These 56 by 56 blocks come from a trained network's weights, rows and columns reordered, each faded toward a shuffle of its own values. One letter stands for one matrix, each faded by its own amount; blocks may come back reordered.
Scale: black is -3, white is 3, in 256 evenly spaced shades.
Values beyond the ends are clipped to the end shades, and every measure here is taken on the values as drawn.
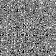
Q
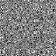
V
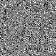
V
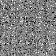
Q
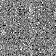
Q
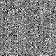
Q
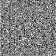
Q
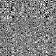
V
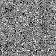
Q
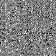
Q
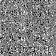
Q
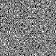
V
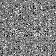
Q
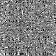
Q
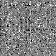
Q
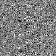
V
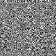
V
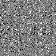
Q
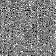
Q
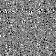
Q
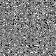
Q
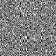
V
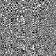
V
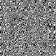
V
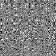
V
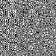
V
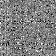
Q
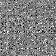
Q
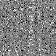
Q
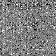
Q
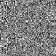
V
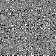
Q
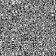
V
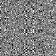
V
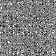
Q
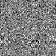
V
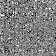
Q
